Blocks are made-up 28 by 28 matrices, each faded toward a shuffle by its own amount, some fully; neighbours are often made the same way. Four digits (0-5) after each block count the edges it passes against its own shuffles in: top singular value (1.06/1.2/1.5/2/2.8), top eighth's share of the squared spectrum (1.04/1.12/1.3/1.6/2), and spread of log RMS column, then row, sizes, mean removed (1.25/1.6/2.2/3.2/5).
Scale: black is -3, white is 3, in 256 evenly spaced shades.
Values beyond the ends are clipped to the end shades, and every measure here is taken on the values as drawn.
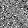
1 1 0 0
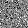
0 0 0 0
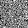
0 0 0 0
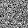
0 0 0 0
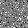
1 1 0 0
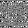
2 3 0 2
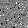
0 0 0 0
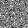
0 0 1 0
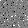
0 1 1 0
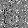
2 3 1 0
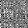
3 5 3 2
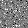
0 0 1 0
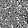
0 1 1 0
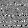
2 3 0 2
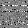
2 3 0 2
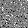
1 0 0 0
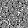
2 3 1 0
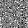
2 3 1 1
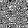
3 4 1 1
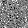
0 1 0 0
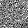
0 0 0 0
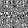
3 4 1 2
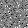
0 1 0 0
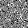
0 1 0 0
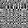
4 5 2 3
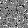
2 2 0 0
